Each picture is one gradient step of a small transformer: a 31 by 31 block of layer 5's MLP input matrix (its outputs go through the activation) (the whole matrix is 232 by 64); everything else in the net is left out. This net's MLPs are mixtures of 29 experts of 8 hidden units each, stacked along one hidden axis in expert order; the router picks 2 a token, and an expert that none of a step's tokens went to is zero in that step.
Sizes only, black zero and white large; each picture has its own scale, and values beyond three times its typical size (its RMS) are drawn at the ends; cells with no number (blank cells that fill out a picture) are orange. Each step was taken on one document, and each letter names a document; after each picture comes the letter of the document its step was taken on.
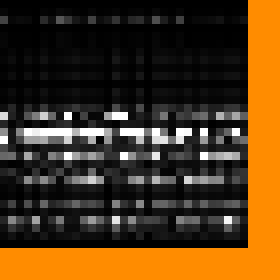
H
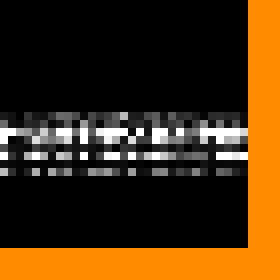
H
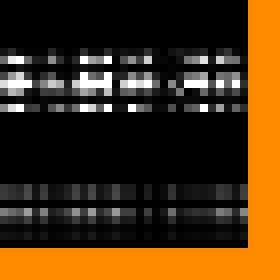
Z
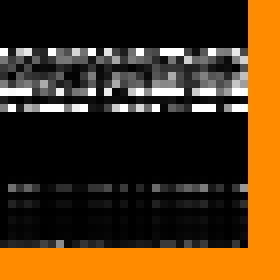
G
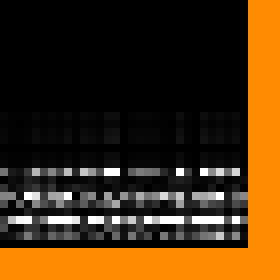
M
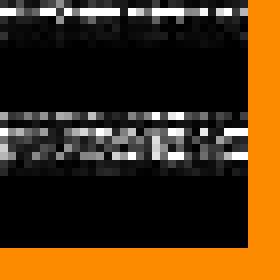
H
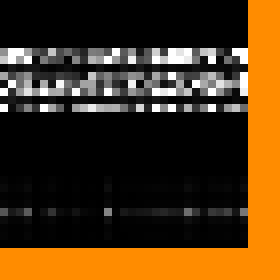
G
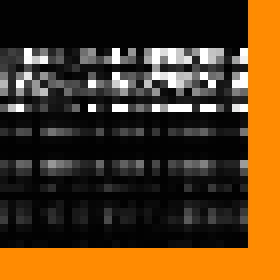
G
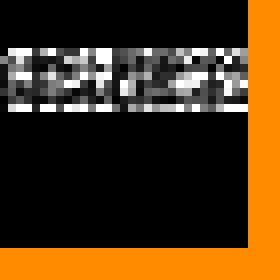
Z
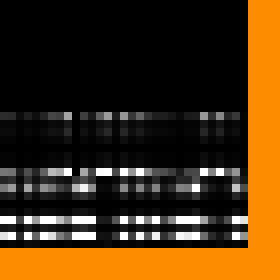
M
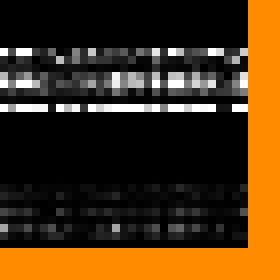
G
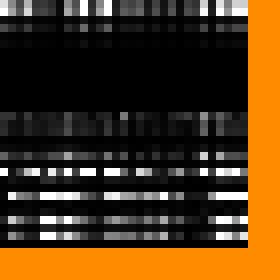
M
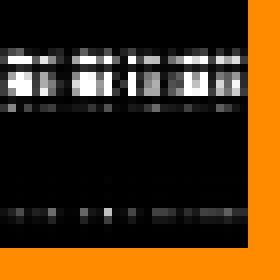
Z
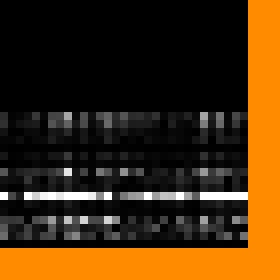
M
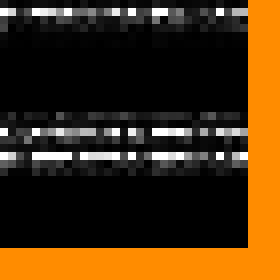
H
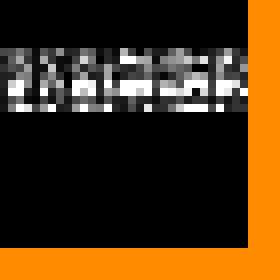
Z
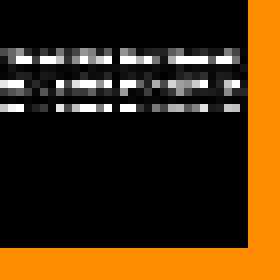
Z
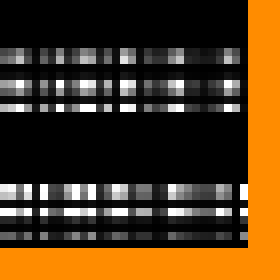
Z
